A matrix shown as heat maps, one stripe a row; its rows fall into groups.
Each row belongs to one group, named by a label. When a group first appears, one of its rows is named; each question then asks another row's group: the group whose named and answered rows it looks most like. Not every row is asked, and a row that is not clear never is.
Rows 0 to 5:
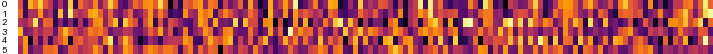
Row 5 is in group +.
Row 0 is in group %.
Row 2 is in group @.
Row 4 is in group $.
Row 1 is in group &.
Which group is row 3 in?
&
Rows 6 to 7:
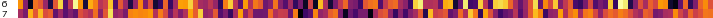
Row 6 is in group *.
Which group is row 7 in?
%
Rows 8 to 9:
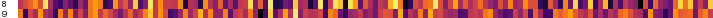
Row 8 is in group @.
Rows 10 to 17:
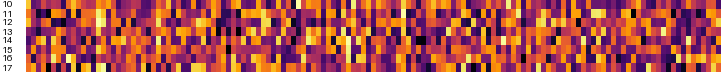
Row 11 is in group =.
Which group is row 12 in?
*
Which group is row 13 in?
=
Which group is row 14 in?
@
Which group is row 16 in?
@
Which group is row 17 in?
$
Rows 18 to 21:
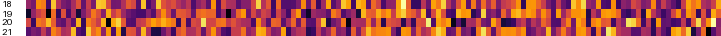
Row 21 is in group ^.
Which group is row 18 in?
@
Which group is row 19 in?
^
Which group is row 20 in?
%
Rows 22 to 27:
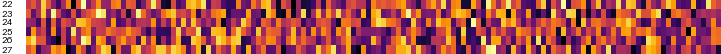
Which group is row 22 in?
*
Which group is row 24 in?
*
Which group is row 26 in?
$
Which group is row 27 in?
+
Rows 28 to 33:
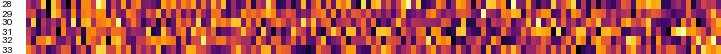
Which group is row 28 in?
+
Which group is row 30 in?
$
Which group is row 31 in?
^
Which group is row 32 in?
%
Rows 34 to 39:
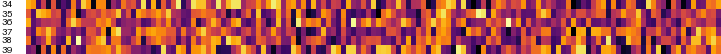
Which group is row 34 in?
$
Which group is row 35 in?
%
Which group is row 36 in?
&
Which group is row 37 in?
%
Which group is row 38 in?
&
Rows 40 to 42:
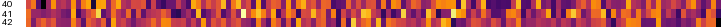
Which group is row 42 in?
%
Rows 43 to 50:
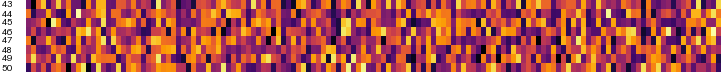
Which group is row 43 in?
@
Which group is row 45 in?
@
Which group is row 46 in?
*
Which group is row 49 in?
=
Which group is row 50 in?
+
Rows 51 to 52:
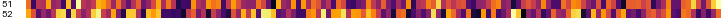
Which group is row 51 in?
&
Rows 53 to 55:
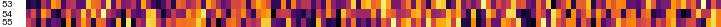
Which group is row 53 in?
^
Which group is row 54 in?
*
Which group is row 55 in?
*
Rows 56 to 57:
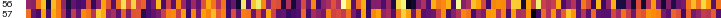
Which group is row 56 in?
@
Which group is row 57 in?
+
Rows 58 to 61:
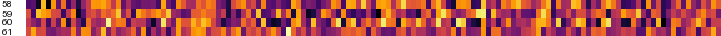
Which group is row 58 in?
^
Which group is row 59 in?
%
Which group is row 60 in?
^
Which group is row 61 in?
$
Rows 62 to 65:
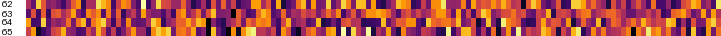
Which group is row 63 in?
^
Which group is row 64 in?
*
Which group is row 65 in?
=
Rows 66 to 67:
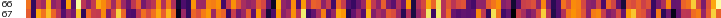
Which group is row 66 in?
&
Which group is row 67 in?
%
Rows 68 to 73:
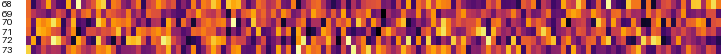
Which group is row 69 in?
=
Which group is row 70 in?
@
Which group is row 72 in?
+
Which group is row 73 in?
&
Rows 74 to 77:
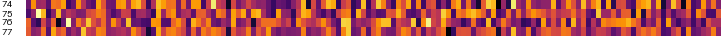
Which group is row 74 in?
+
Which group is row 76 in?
*
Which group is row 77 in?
+
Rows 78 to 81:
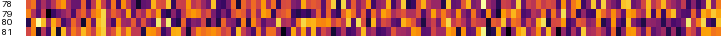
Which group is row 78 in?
=
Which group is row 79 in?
*
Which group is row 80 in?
@
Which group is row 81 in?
$
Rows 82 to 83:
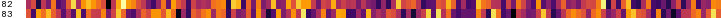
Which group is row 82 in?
$
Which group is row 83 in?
%
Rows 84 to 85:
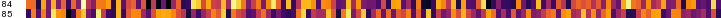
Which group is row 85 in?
+
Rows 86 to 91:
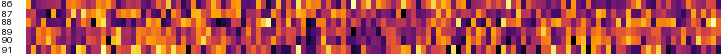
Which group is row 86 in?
&
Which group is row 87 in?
$
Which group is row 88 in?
*
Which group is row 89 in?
%
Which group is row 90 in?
%
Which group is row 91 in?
+
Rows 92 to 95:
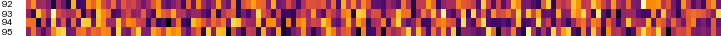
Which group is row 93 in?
@
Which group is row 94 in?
$
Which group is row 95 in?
+
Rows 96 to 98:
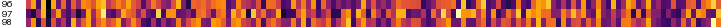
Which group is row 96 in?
$
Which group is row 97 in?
@
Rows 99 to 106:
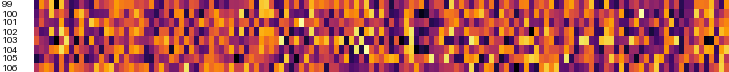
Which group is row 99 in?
@
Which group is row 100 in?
@
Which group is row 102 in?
@
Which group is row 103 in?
=
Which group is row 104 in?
@
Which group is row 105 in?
^
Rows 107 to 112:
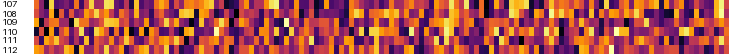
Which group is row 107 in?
*
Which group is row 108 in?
*
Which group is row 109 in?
&
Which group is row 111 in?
%
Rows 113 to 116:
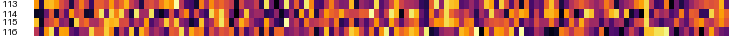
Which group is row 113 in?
%
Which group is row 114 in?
^
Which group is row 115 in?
&
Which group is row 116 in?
+
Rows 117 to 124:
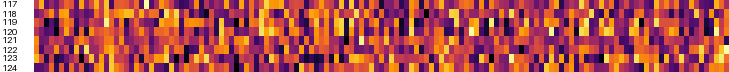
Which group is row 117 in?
=
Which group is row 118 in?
@
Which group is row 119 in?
=
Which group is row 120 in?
=
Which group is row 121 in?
&
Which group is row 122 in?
&
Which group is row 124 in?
^
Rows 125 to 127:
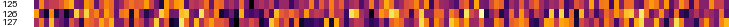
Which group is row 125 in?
+
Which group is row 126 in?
*
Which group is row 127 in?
*
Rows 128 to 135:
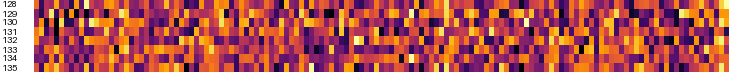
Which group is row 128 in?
&
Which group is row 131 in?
=
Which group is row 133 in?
%
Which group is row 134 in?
^
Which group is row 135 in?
%
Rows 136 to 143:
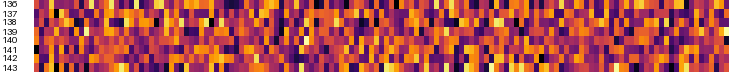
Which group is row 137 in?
@
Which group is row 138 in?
+
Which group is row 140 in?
%
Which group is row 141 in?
^
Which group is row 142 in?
+
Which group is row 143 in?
^
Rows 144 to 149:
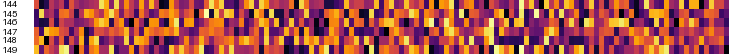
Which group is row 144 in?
^
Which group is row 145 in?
+
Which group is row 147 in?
%
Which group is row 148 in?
$
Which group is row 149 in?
+
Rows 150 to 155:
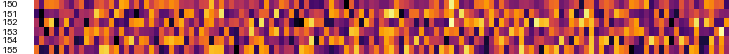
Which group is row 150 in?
%
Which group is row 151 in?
^
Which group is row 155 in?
^
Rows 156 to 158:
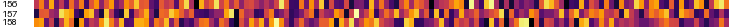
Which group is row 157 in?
+
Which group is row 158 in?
=
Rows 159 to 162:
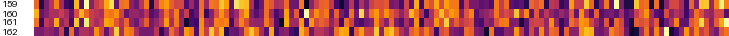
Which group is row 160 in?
&
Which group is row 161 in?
&
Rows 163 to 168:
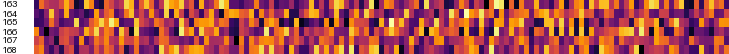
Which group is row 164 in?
@
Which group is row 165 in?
*
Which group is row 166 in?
*
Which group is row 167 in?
=
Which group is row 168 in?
=
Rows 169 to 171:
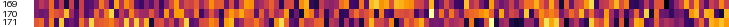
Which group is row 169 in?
^
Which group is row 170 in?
@
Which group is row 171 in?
$
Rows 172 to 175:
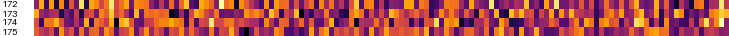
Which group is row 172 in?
$
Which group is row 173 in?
*
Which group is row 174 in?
%
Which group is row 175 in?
+
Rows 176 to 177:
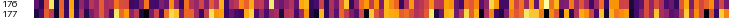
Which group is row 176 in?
^
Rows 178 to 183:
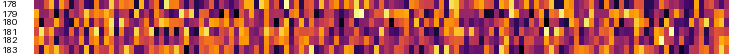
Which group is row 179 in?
*
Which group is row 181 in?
$
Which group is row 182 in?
$
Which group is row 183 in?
%
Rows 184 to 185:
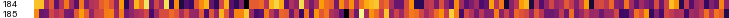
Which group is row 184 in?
=
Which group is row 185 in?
&
